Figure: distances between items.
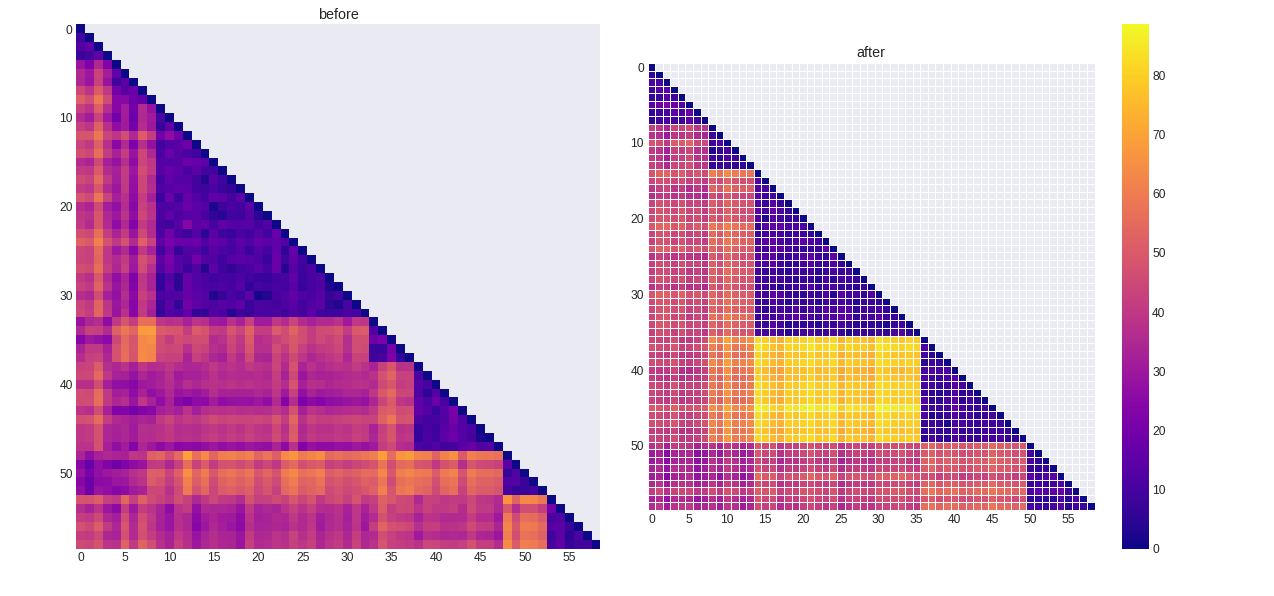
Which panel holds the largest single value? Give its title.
after
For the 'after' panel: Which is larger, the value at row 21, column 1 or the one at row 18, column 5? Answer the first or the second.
the first
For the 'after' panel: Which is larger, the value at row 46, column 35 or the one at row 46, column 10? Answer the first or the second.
the first
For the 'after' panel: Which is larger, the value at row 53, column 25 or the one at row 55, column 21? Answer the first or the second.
the second
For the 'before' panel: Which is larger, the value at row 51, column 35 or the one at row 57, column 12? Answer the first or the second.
the first
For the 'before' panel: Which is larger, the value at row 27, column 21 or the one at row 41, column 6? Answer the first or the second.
the second
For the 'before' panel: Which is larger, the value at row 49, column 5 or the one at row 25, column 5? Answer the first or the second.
the second
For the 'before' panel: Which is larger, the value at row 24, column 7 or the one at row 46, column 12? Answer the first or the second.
the first
